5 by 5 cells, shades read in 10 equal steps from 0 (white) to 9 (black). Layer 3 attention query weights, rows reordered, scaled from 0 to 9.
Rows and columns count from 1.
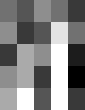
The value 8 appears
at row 3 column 5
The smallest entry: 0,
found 4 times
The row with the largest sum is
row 1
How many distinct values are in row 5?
4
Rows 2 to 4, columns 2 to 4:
7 6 1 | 3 4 0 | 3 7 0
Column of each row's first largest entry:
5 2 5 5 5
